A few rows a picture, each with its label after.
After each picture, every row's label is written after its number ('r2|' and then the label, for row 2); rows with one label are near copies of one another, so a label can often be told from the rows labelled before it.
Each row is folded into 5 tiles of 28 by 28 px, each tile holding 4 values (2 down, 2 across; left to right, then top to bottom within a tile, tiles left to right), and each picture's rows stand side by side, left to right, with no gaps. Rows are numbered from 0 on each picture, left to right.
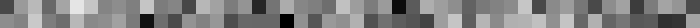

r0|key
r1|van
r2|van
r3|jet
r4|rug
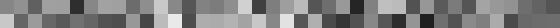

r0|rug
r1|jet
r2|rug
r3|van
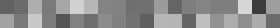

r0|key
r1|jet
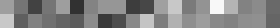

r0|rug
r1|key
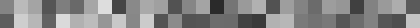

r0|jet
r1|rug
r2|rug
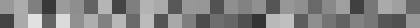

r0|jet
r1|rug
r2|rug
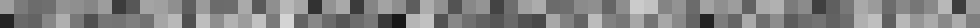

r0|van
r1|jet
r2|rug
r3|rug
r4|key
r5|van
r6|jet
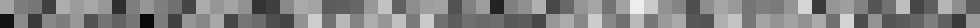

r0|van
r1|van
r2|jet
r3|rug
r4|key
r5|jet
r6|rug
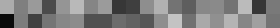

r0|van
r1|jet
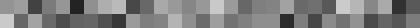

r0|rug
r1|key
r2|van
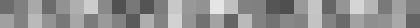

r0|key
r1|key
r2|key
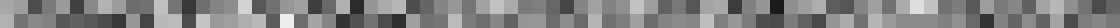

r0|rug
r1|jet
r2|rug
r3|key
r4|key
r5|rug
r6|key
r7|van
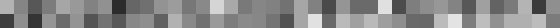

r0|van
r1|key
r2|jet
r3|jet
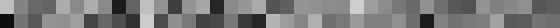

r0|van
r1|rug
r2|key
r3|van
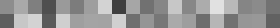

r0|jet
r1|key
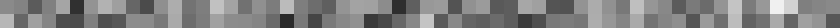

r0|rug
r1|key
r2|van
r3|rug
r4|key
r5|key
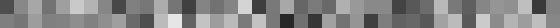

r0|key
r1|jet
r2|van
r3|jet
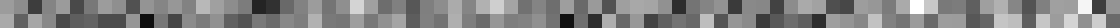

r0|rug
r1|van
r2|key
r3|key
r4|van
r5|rug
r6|key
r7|jet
